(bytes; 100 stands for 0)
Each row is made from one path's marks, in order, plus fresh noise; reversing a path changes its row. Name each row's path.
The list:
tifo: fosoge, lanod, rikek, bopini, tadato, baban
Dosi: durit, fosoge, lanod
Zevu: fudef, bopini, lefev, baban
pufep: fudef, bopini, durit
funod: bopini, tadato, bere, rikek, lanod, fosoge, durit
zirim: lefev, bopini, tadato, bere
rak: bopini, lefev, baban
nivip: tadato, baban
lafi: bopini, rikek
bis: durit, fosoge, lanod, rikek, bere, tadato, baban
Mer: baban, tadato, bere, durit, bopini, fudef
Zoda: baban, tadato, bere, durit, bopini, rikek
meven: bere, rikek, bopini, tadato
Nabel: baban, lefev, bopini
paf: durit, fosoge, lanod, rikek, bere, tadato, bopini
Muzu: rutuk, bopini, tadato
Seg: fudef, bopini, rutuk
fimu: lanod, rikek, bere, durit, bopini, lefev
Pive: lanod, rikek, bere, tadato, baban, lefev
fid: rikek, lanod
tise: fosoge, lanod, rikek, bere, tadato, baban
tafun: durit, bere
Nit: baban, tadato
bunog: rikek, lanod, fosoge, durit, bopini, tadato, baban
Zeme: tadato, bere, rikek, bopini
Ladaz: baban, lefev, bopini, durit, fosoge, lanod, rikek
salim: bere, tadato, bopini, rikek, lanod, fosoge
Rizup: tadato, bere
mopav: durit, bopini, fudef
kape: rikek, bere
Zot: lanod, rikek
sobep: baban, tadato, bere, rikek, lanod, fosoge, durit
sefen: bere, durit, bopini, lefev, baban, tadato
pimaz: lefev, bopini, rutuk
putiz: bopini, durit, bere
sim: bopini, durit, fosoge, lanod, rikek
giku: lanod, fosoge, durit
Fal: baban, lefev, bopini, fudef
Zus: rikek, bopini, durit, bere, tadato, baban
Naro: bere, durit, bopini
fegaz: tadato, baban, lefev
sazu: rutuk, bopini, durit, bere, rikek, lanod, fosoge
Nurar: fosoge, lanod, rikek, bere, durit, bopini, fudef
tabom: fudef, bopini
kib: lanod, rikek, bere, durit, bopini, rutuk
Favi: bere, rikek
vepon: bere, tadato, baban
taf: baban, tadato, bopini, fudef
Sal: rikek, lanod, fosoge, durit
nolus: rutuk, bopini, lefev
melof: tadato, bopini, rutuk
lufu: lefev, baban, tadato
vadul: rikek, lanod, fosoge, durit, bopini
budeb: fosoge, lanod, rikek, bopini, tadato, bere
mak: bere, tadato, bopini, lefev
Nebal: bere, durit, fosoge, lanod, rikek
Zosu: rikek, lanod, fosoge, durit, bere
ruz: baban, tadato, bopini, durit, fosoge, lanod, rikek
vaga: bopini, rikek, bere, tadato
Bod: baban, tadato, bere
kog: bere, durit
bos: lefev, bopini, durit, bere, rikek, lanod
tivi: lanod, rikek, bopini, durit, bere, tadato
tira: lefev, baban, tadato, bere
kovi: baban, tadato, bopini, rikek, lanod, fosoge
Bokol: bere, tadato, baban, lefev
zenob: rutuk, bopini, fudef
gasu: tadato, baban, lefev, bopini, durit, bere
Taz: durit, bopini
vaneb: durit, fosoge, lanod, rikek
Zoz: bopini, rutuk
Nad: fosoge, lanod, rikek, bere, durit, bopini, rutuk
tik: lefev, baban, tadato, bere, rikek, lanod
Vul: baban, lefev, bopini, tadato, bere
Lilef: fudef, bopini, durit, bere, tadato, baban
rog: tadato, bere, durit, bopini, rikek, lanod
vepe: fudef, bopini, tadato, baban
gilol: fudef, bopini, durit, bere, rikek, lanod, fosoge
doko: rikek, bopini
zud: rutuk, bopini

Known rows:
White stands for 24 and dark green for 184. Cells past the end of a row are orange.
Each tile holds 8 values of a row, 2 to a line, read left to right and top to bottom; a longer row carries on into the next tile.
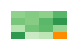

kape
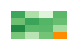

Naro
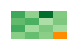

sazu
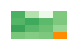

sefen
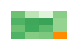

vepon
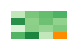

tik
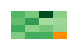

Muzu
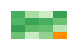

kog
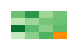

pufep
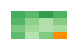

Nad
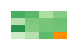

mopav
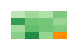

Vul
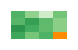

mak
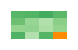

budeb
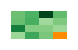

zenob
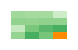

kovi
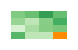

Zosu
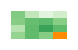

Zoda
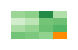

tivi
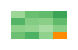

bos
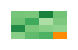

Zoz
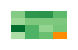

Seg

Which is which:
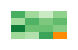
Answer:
putiz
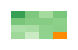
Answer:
bis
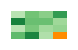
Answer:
tira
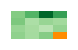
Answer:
giku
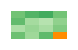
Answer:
tifo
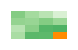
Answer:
ruz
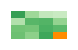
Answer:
rog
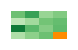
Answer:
gilol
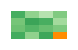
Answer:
Rizup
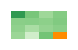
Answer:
paf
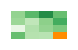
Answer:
Sal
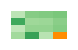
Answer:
Ladaz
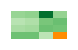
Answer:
kib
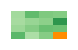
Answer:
doko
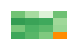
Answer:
Bokol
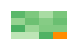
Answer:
Taz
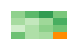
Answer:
vadul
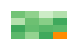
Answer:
vaga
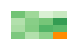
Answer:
Zus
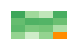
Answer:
tafun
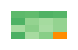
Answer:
tise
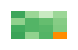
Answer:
salim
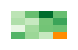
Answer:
fid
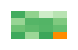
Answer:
Zeme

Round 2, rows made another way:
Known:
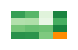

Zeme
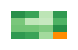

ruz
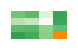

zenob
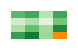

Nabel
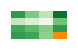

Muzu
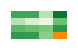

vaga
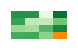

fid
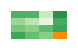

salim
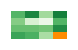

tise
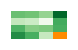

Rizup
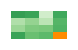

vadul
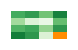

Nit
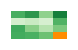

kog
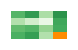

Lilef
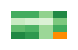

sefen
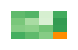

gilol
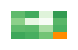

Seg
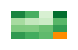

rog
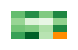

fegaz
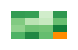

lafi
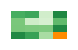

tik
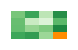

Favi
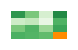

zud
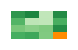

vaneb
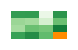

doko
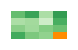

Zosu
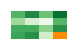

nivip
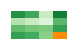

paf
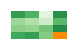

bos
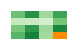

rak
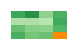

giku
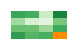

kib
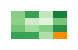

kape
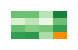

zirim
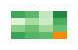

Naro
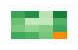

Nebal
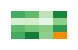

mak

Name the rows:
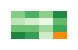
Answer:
tira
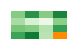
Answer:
Bokol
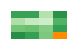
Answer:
Zoda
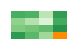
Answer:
kovi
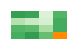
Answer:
pufep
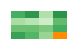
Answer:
bunog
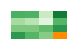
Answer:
budeb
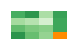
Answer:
sobep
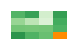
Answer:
Nurar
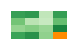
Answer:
Ladaz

